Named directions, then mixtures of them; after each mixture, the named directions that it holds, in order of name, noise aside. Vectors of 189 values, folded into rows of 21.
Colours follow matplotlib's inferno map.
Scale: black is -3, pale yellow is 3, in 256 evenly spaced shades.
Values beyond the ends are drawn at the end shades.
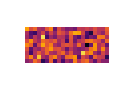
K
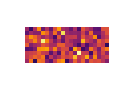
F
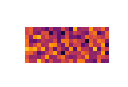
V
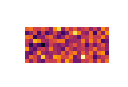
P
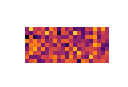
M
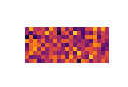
M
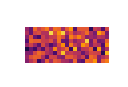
V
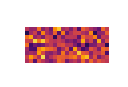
F, P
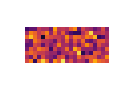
F, K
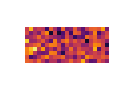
M, V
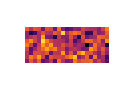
F, K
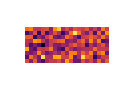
P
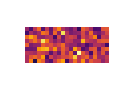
F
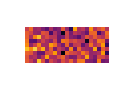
V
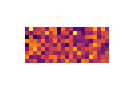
M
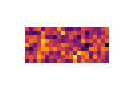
F, K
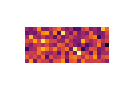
F, M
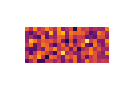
K, V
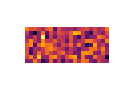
K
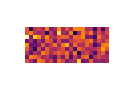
M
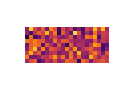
M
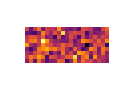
F, K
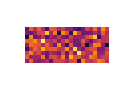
F, M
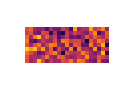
V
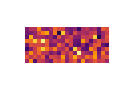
F, M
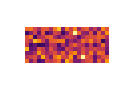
P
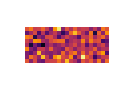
P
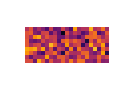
V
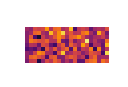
V
